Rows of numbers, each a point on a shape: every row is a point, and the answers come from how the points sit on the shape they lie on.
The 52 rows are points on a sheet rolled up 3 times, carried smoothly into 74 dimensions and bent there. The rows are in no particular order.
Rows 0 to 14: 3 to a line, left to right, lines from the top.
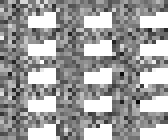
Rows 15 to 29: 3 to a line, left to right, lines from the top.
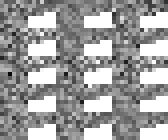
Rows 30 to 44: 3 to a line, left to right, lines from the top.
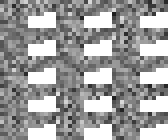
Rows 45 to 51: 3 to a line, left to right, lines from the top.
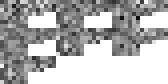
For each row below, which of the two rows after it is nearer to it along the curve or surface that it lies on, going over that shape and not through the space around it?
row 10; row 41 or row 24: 41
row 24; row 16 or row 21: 16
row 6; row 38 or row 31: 31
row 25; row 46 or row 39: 46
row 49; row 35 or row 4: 35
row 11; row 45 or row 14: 45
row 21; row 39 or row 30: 30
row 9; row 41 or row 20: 41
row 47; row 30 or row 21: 21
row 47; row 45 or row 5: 45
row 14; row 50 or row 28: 28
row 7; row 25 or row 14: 14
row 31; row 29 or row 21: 29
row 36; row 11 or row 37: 37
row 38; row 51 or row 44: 44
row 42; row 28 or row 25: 28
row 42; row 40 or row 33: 33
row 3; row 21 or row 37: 21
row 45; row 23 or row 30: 23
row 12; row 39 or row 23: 39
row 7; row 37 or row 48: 48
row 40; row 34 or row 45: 34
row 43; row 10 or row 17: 10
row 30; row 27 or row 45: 27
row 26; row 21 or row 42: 42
